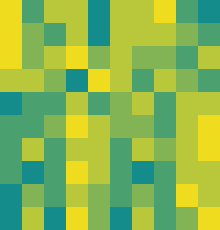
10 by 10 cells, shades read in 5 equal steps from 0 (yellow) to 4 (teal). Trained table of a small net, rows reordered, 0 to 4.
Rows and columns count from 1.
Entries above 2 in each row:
4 3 1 3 5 3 3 6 4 4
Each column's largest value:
4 4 4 4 4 4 4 3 3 4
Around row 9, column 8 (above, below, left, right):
3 3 2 0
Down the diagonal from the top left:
0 2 1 4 3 2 1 3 0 0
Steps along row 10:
down up down up up down up down down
